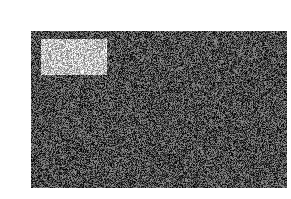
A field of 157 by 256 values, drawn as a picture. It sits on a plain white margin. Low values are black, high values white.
Mirror symmetry: none. Average level on the scale: 30%. Odd patch: higher, in the top left. Ninth with the highest average: top left. Stripes: none.
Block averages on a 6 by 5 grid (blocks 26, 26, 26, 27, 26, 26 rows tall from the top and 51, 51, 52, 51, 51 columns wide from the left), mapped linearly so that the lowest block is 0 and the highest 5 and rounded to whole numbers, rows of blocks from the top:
53000 | 53000 | 00000 | 00000 | 00000 | 00000
